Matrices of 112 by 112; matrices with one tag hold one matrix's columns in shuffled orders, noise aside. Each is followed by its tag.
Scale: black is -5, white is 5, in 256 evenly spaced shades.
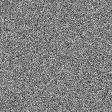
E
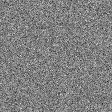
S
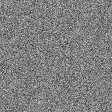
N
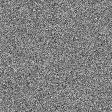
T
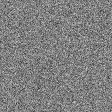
N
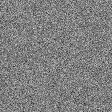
S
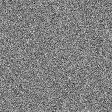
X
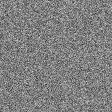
N
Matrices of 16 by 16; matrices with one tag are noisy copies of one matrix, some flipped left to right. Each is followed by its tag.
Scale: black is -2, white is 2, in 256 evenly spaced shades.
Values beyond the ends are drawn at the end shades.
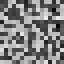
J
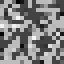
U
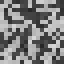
U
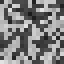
U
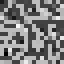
J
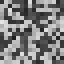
U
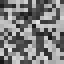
U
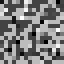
J
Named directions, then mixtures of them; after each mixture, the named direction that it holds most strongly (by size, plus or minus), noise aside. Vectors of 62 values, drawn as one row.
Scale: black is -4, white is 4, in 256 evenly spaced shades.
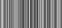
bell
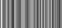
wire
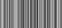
bell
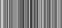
bell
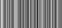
bell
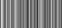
bell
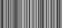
bell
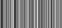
wire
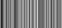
bell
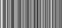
wire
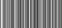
bell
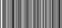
wire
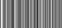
wire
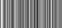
bell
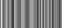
wire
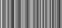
wire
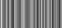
wire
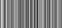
bell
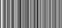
wire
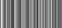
wire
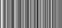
wire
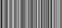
wire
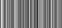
bell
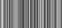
bell
